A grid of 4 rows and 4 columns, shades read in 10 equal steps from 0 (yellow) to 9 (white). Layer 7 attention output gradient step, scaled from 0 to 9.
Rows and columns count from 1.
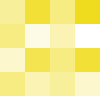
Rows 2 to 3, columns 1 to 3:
4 8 6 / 7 2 4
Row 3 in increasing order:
1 2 4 7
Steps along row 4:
up down up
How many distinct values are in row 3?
4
